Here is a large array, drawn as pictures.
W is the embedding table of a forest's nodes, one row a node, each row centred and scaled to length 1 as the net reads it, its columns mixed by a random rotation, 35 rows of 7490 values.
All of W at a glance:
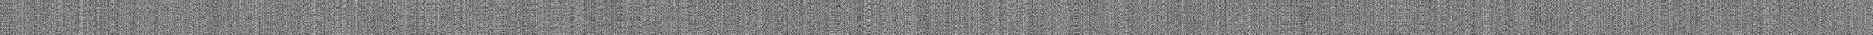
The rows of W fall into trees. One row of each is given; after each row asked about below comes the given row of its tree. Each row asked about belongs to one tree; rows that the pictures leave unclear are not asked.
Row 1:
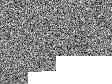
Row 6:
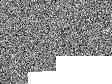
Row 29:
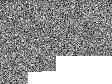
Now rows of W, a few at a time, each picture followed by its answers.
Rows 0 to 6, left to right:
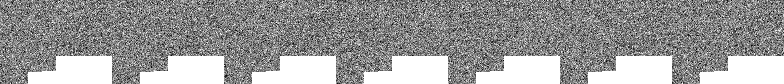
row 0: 6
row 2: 6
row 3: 29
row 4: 29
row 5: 6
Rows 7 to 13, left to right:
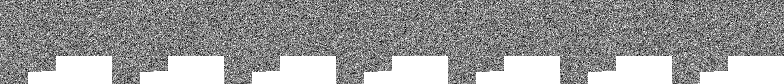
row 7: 1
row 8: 1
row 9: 29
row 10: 29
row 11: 1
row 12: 6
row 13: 29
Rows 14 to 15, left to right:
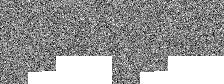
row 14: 1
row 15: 6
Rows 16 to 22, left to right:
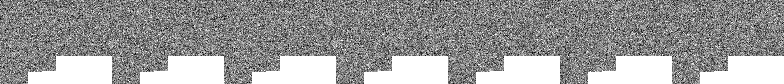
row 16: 29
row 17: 1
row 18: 29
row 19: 1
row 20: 1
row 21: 6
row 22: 29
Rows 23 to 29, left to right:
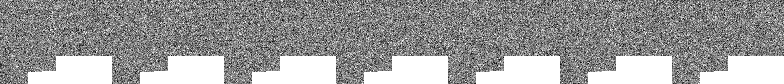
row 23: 6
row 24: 6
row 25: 29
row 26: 29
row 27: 1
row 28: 6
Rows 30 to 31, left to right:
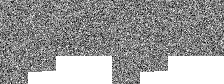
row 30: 6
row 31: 29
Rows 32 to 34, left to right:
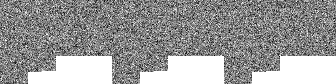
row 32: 1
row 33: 29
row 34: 29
